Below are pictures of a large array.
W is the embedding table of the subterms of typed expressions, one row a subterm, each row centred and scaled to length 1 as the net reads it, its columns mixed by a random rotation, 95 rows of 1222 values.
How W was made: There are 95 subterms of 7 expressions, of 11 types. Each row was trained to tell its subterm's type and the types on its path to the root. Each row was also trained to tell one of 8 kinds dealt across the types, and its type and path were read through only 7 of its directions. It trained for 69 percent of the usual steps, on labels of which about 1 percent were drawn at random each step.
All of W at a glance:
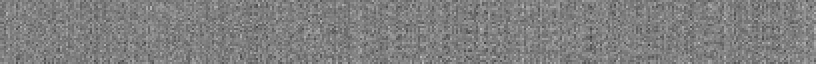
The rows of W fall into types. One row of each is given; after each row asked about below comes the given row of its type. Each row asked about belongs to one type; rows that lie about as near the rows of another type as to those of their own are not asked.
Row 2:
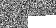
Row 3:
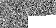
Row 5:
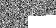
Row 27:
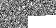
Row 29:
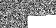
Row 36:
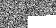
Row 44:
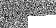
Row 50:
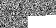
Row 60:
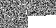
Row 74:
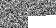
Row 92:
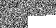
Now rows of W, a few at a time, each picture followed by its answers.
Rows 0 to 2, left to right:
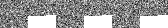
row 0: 36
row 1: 44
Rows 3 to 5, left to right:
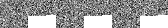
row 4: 60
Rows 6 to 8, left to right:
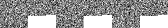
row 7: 60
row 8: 92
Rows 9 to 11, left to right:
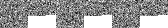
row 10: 5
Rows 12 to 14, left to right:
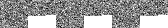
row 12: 5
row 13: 2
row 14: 92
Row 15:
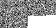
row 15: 27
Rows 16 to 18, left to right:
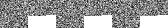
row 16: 74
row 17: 2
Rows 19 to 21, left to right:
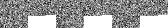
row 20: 29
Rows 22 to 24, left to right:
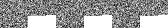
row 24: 3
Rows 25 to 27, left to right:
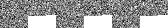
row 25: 2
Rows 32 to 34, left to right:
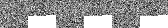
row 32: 74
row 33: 60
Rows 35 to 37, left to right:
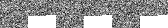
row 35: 74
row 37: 44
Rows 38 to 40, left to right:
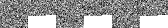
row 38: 44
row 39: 92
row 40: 27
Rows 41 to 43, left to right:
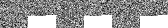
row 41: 50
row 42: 5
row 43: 5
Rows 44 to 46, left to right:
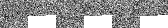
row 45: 36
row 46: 2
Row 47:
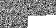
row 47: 27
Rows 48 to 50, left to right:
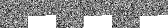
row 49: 29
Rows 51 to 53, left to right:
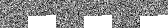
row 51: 74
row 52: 50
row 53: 3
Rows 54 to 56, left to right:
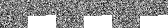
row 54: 27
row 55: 50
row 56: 74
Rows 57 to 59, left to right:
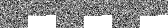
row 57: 92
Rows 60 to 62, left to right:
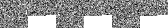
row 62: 44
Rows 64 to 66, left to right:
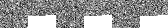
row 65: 44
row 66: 92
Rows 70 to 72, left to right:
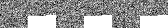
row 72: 74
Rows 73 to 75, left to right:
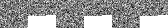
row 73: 27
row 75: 50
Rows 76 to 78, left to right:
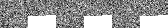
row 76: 29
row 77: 60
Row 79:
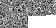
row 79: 3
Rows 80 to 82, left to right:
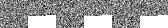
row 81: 92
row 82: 44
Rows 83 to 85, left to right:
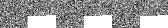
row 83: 29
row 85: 2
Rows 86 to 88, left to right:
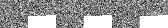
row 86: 36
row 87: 50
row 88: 29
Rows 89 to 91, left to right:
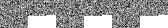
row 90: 74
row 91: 92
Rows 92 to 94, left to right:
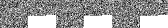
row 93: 27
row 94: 3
